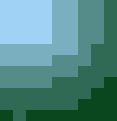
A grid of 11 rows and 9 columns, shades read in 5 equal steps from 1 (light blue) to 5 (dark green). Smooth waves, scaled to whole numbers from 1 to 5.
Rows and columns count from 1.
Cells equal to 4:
29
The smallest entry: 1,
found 16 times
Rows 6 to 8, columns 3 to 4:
2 2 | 3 3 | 3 3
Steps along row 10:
same same same same same up same same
